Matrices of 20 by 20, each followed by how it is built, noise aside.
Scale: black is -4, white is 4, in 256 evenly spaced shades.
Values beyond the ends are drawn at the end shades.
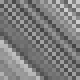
Toeplitz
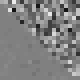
upper triangular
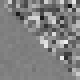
upper triangular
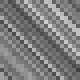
Toeplitz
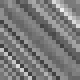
Toeplitz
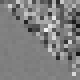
upper triangular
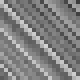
Toeplitz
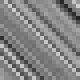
Toeplitz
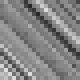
Toeplitz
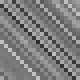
Toeplitz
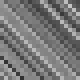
Toeplitz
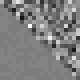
upper triangular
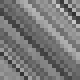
Toeplitz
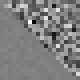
upper triangular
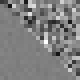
upper triangular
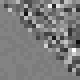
upper triangular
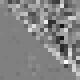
upper triangular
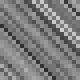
Toeplitz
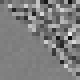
upper triangular
